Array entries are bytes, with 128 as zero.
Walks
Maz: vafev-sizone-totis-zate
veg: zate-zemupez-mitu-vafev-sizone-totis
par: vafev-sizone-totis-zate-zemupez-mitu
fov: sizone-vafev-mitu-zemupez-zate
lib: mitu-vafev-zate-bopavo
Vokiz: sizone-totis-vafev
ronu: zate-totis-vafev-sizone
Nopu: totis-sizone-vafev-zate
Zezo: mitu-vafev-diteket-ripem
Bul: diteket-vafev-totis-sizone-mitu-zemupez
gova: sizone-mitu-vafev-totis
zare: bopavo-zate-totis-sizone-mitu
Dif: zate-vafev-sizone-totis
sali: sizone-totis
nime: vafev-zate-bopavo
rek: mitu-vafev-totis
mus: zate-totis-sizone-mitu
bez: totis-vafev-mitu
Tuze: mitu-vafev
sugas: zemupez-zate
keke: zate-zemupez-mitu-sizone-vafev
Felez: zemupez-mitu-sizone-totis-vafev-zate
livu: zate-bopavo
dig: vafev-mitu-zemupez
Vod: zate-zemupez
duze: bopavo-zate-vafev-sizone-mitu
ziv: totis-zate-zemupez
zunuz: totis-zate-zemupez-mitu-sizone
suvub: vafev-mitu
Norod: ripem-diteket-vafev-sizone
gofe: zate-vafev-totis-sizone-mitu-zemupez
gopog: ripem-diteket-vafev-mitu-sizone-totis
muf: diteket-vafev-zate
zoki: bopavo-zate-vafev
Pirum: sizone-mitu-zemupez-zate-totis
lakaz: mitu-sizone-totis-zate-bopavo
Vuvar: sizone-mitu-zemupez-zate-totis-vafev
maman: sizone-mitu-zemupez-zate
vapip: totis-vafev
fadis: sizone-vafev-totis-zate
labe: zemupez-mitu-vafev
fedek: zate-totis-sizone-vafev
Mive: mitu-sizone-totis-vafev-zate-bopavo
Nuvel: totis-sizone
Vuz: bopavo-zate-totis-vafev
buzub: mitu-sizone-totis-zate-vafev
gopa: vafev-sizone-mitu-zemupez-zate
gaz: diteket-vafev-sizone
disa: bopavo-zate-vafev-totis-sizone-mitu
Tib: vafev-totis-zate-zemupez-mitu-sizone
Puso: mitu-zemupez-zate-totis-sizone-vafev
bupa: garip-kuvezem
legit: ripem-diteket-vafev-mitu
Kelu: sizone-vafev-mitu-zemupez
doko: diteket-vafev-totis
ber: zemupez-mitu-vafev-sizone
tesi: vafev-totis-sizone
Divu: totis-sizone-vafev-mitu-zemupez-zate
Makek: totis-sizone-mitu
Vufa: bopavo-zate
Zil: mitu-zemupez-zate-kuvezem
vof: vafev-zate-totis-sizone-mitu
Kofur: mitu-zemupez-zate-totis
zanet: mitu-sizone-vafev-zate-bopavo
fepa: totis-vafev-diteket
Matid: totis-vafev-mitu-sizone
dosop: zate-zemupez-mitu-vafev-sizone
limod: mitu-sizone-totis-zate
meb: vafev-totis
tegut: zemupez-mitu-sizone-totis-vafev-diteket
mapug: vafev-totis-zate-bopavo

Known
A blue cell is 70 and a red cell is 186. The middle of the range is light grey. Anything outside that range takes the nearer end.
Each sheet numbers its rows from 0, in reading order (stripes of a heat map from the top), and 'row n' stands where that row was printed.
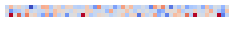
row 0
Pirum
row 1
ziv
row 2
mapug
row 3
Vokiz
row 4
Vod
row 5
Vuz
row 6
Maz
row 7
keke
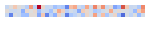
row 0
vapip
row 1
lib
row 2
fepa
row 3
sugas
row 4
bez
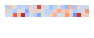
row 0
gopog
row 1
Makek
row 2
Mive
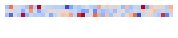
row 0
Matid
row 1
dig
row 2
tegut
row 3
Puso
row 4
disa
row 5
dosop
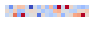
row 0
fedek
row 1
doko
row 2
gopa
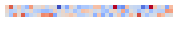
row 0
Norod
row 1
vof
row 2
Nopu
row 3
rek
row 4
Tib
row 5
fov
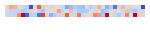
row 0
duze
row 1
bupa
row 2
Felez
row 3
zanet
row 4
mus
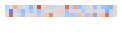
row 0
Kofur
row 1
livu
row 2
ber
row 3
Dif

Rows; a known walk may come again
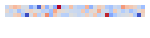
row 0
zoki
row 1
fadis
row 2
meb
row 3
veg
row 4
Vufa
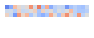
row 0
zunuz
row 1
ber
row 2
Felez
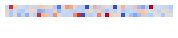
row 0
Tuze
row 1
Vuvar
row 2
duze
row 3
mus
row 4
muf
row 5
suvub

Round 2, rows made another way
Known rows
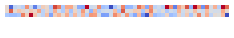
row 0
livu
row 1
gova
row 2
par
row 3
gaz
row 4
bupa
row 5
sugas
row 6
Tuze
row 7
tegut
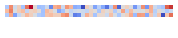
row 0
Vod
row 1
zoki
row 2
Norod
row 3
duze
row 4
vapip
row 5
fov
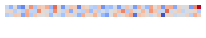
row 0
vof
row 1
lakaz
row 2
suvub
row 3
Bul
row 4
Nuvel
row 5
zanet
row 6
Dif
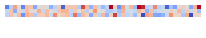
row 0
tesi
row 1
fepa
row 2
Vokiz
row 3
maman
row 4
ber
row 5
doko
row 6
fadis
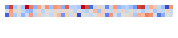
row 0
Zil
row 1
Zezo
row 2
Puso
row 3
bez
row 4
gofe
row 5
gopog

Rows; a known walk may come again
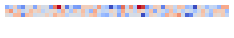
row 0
Makek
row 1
Dif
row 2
zare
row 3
muf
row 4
labe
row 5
suvub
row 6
legit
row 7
Vuz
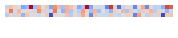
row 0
ziv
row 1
zanet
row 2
Tib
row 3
dig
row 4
bez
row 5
Kelu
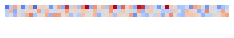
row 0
meb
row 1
vapip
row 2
keke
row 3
veg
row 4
buzub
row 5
Pirum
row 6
zoki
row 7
nime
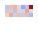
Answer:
par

